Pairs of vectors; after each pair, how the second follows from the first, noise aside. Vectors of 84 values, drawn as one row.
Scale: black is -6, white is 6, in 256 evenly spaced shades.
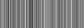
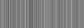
shrunk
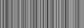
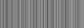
shrunk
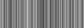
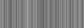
shrunk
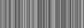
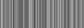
reversed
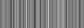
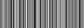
scaled up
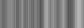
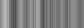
reversed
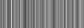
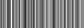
scaled up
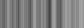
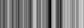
scaled up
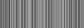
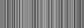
reversed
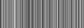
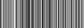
scaled up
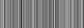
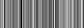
scaled up
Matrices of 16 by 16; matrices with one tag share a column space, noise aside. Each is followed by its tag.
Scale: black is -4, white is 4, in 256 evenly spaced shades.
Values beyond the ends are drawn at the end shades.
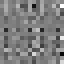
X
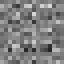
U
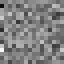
U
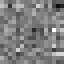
X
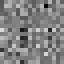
X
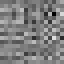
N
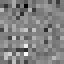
X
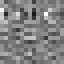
N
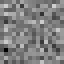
U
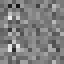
U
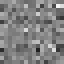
U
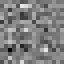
U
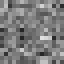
X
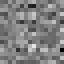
U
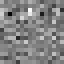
N
